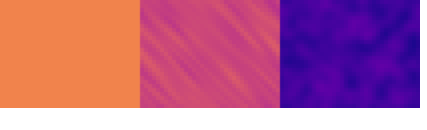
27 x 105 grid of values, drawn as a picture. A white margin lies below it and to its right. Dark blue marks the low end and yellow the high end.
The table splits into one row of 3 panels. Panel 1,1: high, flat. Panel 1,2: middling, slanting down to the right, faint in contrast. Panel 1,3: very low, blotchy, faint in contrast.
